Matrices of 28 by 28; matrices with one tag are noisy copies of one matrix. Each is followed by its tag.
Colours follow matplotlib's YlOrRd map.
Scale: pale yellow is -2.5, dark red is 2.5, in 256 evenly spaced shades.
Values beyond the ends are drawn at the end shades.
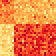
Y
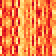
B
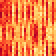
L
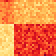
Y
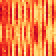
L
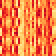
B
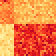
Y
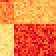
Y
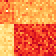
Y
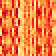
B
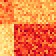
Y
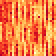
L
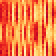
L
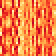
B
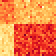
Y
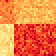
Y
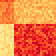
Y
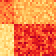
Y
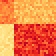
Y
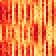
L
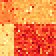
Y
